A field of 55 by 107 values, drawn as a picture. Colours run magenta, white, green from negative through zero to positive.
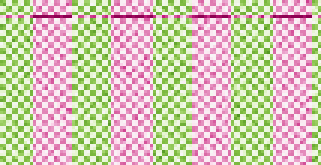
There is no overall slope. Row 6 differs from the rows beside it. On average the colour sits 50% of the way up the scale. Upright stripes repeat 4 times across the table.
